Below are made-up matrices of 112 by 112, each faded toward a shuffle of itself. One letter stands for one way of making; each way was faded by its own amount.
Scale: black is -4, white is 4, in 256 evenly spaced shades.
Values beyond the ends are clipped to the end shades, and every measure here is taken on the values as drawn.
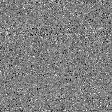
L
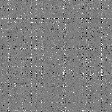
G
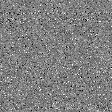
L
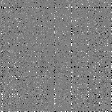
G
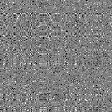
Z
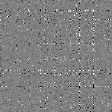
G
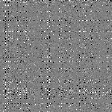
G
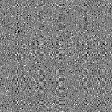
Z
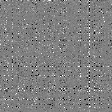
G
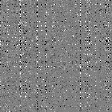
G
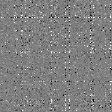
G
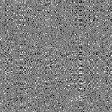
Z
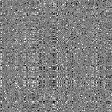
Z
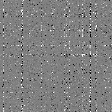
G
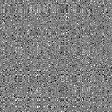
Z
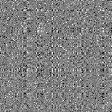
Z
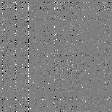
G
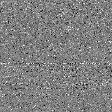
L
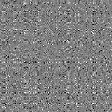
Z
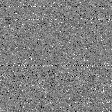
L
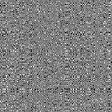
Z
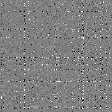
G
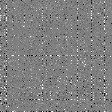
G
